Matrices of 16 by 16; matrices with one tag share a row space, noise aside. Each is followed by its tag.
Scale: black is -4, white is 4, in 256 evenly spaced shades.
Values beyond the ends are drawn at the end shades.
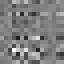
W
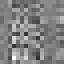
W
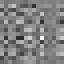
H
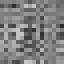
H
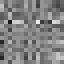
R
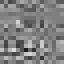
H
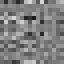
H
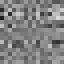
R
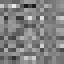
H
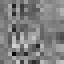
W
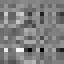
H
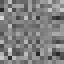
R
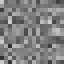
R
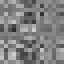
H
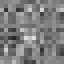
H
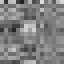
H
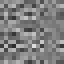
H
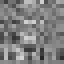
H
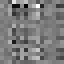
W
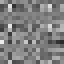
R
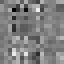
W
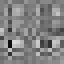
R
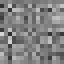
R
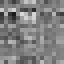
H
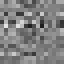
H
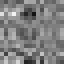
H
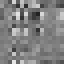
W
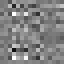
W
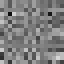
R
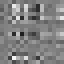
W
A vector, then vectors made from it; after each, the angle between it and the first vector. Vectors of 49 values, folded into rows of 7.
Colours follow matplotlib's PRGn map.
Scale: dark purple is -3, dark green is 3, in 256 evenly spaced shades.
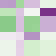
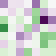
partly aligned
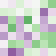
partly aligned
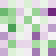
partly aligned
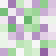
partly aligned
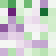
partly opposed
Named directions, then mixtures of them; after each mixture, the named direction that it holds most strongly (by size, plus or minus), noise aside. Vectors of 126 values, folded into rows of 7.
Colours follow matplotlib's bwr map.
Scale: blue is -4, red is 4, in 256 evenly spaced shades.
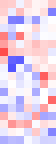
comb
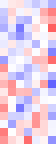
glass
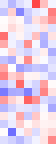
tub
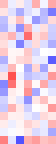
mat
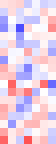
glass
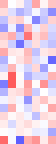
mat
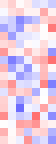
glass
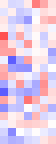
tub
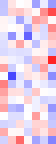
mat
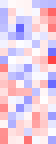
glass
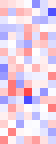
tub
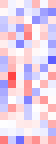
mat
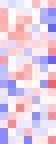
glass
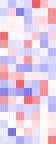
tub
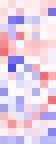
comb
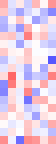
mat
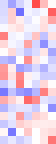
tub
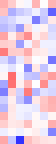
mat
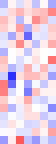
mat
